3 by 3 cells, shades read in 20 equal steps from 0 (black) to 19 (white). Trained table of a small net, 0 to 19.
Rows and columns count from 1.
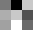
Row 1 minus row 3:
-3 -19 7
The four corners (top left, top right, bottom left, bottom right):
9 15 12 8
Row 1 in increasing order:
0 9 15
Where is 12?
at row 3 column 1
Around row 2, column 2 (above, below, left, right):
0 19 13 6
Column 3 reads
15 6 8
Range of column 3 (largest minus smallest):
9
